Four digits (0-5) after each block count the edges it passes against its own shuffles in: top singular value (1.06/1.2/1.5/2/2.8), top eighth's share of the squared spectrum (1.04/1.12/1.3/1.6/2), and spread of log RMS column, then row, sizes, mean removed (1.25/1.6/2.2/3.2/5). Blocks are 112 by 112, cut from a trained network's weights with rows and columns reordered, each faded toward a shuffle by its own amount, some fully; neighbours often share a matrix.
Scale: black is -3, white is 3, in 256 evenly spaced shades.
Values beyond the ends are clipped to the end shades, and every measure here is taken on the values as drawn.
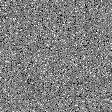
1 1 0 0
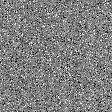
0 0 0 0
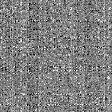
3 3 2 3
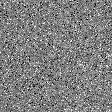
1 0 0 0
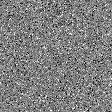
0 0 0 0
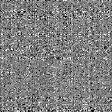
3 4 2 3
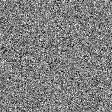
0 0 0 0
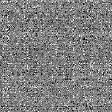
3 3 3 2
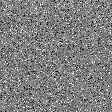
0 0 0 0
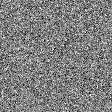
0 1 0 0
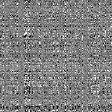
4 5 4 3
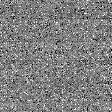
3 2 2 1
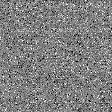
2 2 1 0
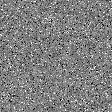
0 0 0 0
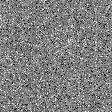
1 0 0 0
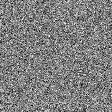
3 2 0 0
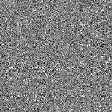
3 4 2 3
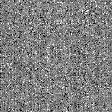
3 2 1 2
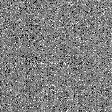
2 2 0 2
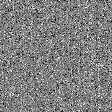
1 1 0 0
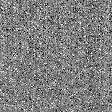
2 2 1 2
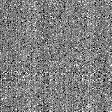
3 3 1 2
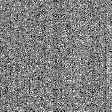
3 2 1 2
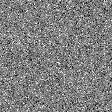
1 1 0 0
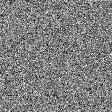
2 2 0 0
